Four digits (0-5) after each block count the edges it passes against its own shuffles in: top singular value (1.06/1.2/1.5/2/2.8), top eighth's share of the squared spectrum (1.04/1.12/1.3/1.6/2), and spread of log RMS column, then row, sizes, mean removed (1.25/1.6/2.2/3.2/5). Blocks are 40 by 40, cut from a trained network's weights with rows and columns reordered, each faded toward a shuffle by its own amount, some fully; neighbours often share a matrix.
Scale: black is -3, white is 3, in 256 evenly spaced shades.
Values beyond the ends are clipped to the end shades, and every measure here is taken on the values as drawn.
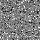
0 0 0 0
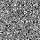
3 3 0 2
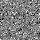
2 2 0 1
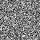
0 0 0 0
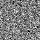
0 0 0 0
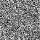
0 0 0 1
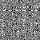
3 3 0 2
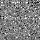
2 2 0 2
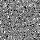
0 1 0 0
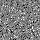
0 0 0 0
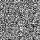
2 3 1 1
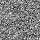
1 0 0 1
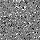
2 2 0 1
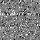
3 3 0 2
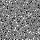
1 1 0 0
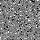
0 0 0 0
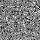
2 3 0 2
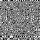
3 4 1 3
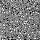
2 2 0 1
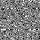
3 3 0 2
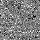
2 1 0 1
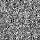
2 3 1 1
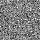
0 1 0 0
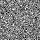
0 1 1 0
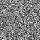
2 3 0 1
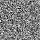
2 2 0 0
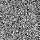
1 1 0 0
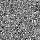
1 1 0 0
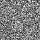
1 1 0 0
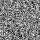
2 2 0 0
